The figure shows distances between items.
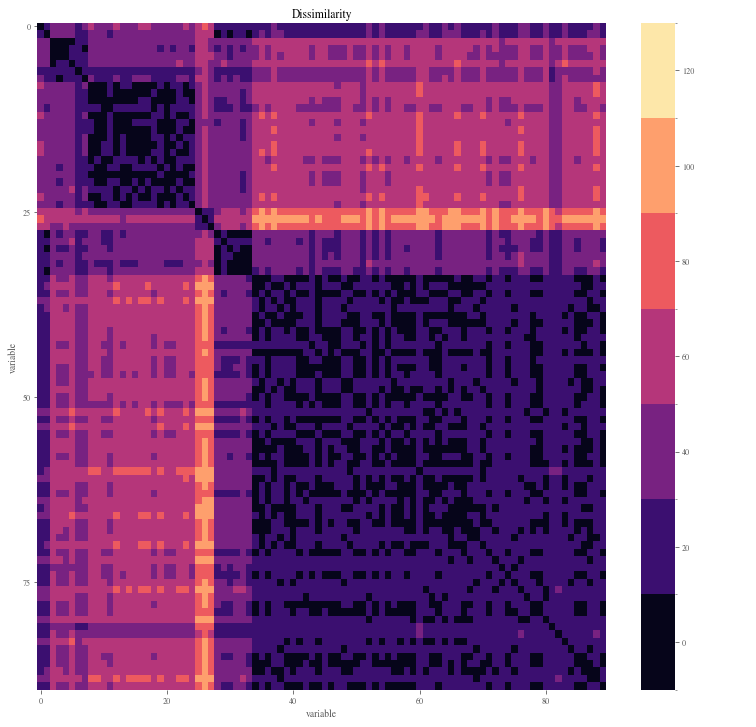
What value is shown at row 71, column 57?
20
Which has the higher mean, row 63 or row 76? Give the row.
76
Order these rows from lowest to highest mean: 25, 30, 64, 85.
85, 64, 30, 25
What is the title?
Dissimilarity
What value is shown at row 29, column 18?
40
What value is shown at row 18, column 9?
20
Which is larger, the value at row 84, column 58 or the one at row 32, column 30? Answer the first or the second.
the first
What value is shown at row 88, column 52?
20
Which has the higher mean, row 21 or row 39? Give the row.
21
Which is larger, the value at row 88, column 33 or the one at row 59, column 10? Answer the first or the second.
the second
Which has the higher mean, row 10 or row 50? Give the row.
10
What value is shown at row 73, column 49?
20
